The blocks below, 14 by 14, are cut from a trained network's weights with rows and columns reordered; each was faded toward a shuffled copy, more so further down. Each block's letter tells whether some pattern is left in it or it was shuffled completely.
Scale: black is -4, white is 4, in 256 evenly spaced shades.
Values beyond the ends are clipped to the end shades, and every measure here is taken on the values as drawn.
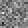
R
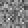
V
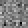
R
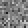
V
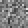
V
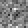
R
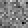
V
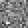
R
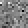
V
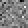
V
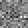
R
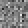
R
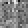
R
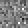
V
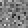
V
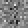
R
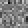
R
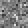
V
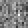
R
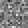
V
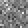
V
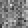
R
